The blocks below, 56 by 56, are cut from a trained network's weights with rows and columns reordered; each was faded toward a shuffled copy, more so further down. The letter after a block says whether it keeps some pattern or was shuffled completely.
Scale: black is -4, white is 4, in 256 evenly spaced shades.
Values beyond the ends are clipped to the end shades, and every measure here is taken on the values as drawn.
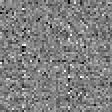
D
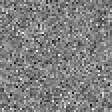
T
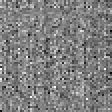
D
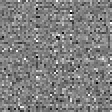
D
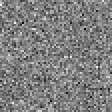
T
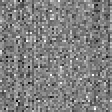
D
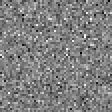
T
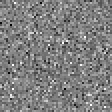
T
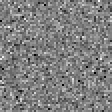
T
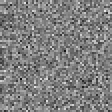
D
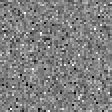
T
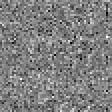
D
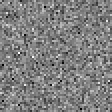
T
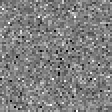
T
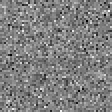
T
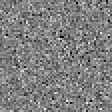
T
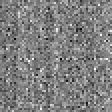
D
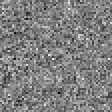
D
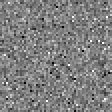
T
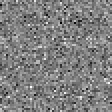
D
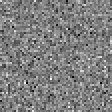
T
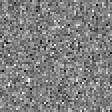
T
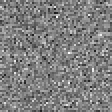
T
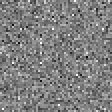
T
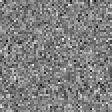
D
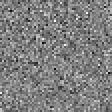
T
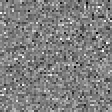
T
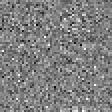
D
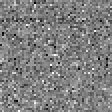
D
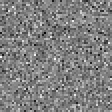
T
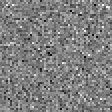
T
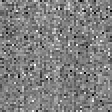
D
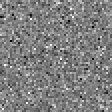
T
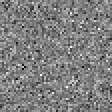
T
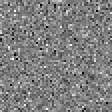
T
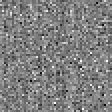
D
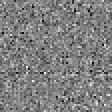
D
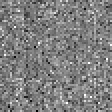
D
